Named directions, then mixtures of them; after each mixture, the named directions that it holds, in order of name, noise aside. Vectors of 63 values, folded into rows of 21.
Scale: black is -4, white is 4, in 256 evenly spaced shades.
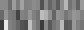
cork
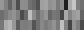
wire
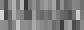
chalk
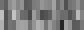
chalk, cork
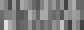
cork, wire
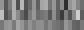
chalk, wire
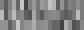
chalk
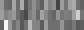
chalk, cork, wire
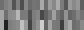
cork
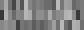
chalk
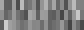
chalk, cork, wire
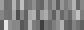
chalk, cork, wire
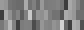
chalk, wire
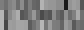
chalk, cork, wire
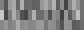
chalk, wire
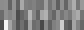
cork, wire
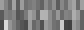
cork, wire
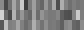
chalk, cork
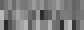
chalk, cork, wire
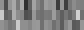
chalk
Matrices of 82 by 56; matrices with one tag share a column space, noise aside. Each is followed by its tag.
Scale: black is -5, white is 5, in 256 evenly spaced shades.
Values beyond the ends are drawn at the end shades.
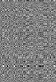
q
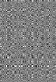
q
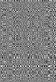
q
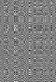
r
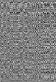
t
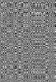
t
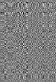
t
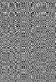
t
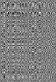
t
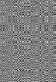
r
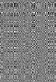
t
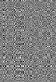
q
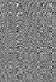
t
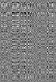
t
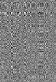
t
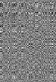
t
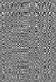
t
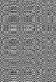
r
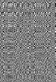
t
